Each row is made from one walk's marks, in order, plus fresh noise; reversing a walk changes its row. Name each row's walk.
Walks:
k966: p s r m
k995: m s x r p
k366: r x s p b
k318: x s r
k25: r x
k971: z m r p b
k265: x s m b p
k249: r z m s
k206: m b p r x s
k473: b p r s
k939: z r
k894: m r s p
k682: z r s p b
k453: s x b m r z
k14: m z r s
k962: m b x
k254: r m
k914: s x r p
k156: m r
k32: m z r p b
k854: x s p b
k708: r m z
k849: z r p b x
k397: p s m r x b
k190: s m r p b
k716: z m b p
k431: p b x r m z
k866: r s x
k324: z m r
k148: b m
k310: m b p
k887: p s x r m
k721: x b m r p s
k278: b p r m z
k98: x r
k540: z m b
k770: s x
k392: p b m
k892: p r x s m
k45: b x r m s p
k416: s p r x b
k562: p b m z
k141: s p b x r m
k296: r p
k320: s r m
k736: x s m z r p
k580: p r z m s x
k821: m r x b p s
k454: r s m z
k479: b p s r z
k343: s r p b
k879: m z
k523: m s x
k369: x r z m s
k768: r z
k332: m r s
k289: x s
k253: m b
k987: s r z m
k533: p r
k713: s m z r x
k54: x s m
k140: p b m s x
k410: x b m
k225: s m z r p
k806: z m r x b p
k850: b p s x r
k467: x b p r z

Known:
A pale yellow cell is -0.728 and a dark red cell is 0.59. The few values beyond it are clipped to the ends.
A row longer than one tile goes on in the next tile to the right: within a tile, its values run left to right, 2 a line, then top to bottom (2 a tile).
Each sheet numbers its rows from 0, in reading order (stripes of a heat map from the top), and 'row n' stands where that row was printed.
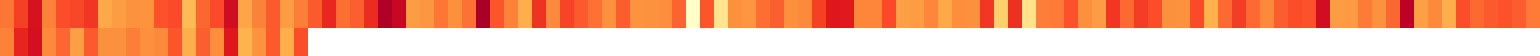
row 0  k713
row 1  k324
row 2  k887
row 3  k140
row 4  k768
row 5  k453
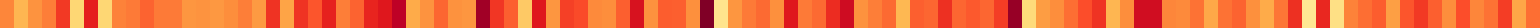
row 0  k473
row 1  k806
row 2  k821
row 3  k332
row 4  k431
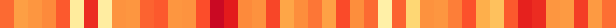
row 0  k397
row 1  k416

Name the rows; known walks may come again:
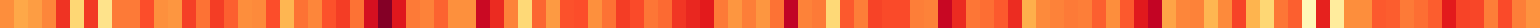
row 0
k140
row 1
k540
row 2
k939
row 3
k523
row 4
k533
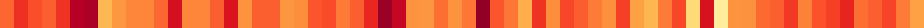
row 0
k14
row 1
k324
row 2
k580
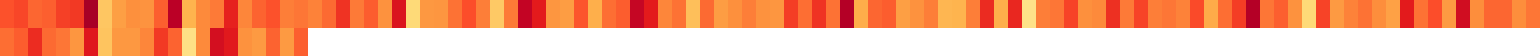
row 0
k249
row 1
k190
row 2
k736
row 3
k392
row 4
k98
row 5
k320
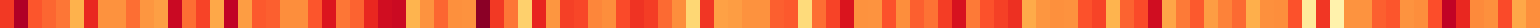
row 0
k369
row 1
k806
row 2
k866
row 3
k713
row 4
k397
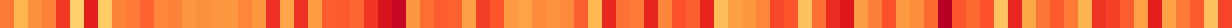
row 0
k473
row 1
k148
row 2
k225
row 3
k721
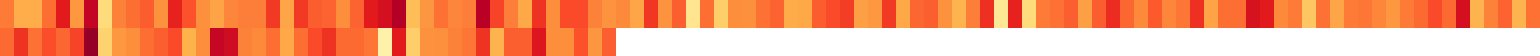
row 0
k278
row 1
k971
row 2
k141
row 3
k431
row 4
k265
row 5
k332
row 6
k366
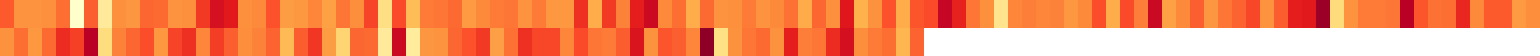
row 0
k887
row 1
k850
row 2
k453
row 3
k318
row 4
k32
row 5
k310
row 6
k296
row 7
k821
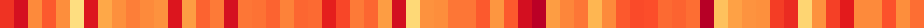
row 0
k25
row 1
k995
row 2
k454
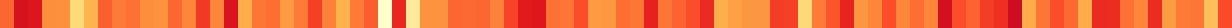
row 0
k289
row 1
k892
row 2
k987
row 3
k962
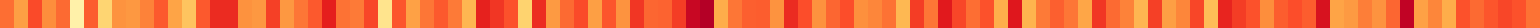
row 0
k416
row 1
k467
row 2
k253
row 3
k45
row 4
k768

